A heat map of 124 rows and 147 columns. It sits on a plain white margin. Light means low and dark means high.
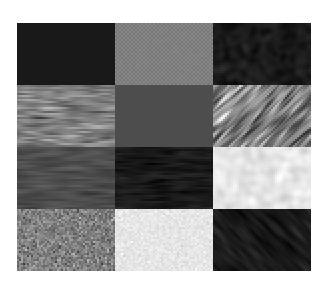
The table splits into 4 rows of 3 panels. Panel 1,1: very high, flat. Panel 1,2: middling, checkered, faint in contrast. Panel 1,3: very high, blotchy, faint in contrast. Panel 2,1: middling, streaked across. Panel 2,2: high, flat. Panel 2,3: middling, slanting up to the right, strong in contrast. Panel 3,1: high, streaked across, faint in contrast. Panel 3,2: very high, streaked across, faint in contrast. Panel 3,3: very low, blotchy, faint in contrast. Panel 4,1: middling, fine-grained. Panel 4,2: very low, fine-grained, faint in contrast. Panel 4,3: very high, slanting down to the right, faint in contrast.
